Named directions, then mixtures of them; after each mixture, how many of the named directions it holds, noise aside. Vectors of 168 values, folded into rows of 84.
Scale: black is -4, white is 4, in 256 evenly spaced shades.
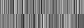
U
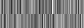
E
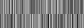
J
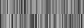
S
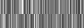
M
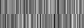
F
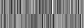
one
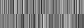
one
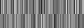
two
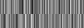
one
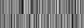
three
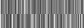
two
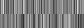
one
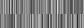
one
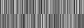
two
